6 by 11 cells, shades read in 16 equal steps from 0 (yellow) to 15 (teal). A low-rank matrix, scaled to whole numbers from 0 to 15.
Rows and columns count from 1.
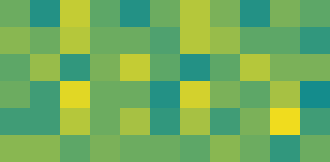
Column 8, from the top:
8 6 10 8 12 7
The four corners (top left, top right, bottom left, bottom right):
9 10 7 9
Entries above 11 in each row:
3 1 2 3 5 1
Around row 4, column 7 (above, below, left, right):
14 5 14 8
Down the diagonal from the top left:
9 9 13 9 5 9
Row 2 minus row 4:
-2 -3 3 0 0 -3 2 -2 0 5 -2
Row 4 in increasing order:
1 2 5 8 9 9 9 10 12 14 15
